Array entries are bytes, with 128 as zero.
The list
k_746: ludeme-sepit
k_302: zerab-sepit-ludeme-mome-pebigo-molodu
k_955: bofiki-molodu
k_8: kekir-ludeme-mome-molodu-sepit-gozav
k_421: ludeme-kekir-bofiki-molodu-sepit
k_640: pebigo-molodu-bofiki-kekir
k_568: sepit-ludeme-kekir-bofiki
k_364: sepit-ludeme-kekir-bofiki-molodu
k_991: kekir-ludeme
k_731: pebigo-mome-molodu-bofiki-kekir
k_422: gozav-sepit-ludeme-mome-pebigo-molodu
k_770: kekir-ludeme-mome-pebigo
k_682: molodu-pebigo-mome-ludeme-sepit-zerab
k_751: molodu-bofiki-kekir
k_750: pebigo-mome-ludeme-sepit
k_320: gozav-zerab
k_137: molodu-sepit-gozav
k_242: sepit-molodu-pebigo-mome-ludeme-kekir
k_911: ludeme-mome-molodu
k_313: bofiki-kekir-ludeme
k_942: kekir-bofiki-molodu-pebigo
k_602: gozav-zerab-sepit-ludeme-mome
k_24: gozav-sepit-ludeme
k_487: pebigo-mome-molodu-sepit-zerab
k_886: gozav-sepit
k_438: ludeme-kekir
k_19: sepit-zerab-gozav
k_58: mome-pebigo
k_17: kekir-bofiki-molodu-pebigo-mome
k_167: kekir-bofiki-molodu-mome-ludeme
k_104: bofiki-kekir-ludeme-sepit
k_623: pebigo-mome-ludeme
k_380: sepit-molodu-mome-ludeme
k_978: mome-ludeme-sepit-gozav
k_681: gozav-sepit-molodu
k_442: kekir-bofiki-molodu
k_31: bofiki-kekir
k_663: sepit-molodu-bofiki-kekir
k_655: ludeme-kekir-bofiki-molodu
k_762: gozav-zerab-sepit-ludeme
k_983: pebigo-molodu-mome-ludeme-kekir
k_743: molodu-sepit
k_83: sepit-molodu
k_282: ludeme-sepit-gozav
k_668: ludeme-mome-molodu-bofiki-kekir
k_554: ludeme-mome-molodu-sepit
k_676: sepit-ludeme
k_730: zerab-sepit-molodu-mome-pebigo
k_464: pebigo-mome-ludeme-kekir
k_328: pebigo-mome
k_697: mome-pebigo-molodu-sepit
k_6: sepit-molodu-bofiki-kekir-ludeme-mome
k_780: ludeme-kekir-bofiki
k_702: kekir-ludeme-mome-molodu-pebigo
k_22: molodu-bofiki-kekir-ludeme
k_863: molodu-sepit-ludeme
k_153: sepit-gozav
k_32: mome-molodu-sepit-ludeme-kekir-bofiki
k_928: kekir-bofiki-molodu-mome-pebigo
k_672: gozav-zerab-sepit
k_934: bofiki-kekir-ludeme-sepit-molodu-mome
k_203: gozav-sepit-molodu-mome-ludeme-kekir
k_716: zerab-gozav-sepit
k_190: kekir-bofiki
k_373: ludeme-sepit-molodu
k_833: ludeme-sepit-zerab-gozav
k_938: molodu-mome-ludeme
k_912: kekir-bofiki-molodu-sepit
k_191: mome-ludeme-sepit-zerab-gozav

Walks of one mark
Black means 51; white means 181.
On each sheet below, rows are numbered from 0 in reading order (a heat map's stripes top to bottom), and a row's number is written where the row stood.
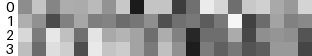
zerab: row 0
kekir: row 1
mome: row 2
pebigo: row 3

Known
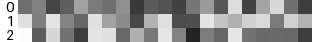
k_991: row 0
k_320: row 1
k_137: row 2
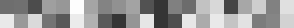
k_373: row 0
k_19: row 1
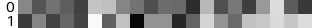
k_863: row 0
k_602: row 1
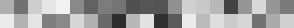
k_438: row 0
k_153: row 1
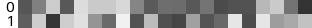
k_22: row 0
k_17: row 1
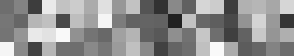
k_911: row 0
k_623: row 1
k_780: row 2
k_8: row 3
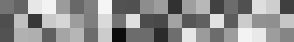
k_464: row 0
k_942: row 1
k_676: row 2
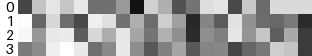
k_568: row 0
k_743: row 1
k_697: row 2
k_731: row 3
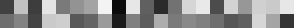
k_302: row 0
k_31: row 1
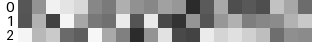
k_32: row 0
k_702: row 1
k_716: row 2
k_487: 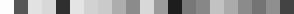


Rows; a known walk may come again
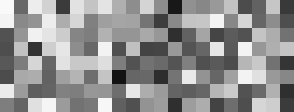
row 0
k_750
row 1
k_554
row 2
k_32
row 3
k_17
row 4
k_22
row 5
k_676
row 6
k_104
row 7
k_464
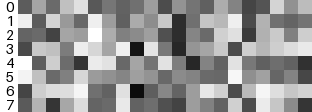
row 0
k_190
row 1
k_282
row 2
k_373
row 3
k_364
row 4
k_137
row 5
k_912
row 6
k_663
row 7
k_167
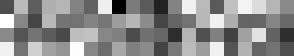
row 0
k_380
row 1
k_8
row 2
k_863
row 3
k_746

